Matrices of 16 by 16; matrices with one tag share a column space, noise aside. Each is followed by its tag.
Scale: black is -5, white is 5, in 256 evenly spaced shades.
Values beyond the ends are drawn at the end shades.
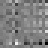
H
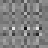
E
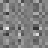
E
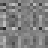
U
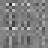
U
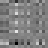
H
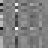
U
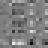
H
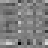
H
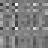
U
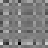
H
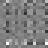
H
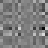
E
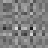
E
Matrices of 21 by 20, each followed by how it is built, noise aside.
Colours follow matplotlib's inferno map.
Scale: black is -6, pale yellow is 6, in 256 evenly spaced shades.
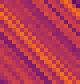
Toeplitz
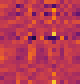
low rank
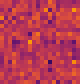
low rank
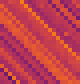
Toeplitz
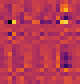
low rank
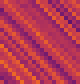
Toeplitz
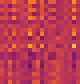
low rank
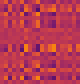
low rank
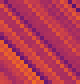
Toeplitz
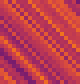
Toeplitz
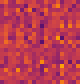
low rank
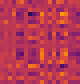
low rank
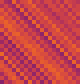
Toeplitz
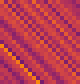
Toeplitz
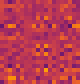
low rank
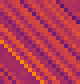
Toeplitz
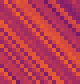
Toeplitz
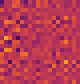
low rank
